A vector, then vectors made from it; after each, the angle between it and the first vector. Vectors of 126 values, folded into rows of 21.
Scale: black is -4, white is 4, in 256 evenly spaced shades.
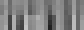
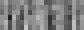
nearly parallel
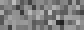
orthogonal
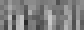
nearly opposite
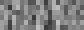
partly aligned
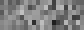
orthogonal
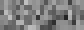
orthogonal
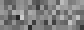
orthogonal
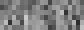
partly aligned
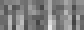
nearly opposite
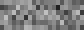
orthogonal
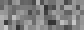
partly aligned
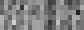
partly aligned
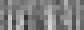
nearly opposite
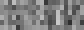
partly aligned
